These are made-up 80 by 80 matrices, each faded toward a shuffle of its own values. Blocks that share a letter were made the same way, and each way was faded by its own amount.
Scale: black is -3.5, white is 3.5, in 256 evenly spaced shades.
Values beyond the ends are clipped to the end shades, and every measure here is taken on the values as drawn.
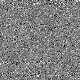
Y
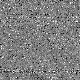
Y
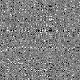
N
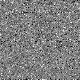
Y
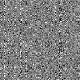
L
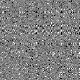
N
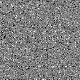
Y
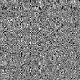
L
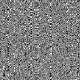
L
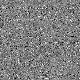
Y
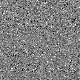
Y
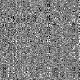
L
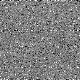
Y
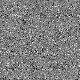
Y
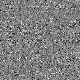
Y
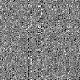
L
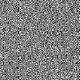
L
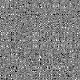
N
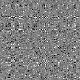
N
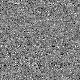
Y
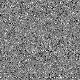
Y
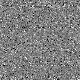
Y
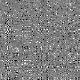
N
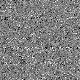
Y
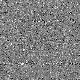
Y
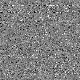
Y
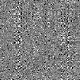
L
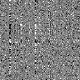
L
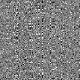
L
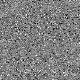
Y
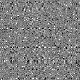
N
